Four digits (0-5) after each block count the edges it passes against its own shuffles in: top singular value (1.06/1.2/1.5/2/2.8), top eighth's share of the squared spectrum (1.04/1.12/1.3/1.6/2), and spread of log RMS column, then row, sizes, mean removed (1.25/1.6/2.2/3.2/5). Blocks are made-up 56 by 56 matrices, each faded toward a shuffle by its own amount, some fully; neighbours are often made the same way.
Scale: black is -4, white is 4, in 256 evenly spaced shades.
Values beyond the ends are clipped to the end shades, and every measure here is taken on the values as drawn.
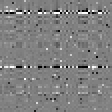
5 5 2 3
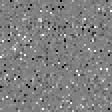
2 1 0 1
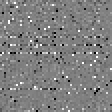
4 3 1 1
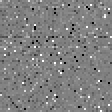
2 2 0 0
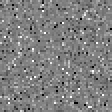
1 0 0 0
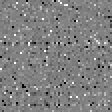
3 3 0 1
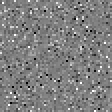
1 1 0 0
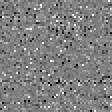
3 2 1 1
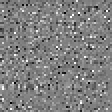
3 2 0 1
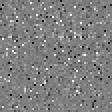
2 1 0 1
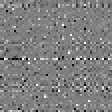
4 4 2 2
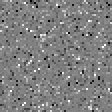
0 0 0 0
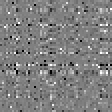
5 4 2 2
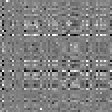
5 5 3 3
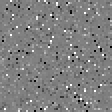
0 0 0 0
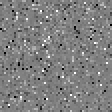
1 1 0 0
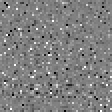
3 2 0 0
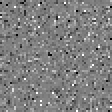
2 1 0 0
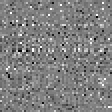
4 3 1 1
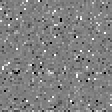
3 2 0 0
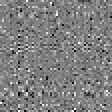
4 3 2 2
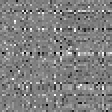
5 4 2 3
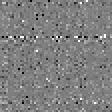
4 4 1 2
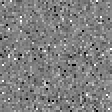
2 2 0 0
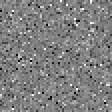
0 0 0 0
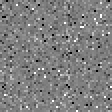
2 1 0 0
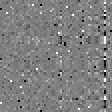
4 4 1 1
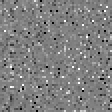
2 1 0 0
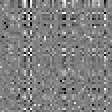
5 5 3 3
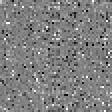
3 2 1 0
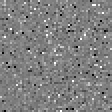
0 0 0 0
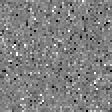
0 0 0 0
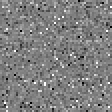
1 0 0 1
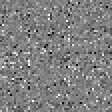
1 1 1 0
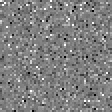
1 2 0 0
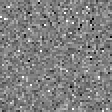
0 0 0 0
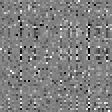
4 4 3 2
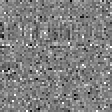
3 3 1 1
